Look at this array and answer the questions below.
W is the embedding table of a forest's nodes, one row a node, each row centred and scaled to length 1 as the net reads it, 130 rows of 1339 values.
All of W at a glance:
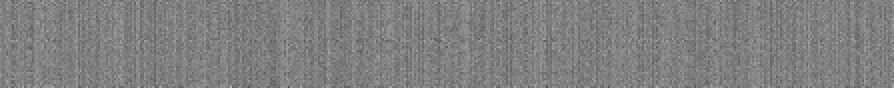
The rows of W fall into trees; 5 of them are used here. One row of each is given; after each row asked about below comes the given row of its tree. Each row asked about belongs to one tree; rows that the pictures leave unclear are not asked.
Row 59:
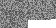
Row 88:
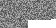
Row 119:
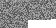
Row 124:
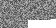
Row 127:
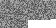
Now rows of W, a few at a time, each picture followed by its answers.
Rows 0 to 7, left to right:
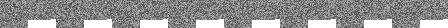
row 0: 88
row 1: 88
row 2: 59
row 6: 59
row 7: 119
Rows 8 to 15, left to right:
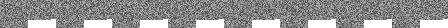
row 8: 88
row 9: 124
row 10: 88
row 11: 124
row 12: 127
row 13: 59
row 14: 124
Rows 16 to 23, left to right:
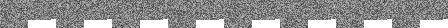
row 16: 88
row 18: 124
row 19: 59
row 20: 88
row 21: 124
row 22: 127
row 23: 124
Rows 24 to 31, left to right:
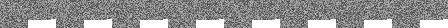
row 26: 88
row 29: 127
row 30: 119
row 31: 119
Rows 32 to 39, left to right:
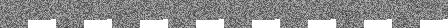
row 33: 59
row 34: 119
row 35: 124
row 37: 88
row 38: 59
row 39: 124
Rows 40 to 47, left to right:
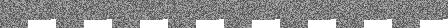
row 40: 88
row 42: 124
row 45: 124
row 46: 127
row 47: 124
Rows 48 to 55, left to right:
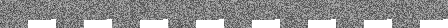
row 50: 59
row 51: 59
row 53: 124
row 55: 88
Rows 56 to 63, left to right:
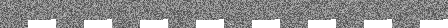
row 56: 124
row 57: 59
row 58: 59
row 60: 119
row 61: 119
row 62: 119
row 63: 119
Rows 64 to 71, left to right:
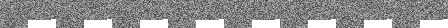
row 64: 124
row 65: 124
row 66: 59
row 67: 88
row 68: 124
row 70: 124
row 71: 124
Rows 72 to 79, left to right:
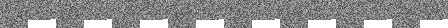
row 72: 124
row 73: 88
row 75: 119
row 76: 59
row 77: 119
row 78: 119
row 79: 127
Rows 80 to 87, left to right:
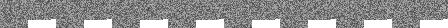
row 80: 88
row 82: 119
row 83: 127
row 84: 59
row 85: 124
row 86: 127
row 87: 59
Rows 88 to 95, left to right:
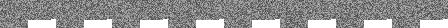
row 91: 59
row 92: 127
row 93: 59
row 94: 88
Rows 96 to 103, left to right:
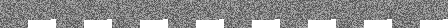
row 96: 88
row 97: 127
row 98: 124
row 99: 119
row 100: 124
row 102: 124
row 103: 119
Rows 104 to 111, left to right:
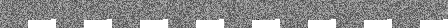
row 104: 59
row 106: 124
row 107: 59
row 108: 88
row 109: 59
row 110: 119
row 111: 119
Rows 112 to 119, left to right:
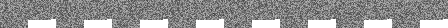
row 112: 124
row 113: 88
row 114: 124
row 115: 88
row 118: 119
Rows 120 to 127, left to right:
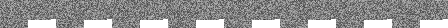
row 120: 124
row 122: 59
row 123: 59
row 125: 124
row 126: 119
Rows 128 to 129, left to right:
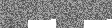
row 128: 59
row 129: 88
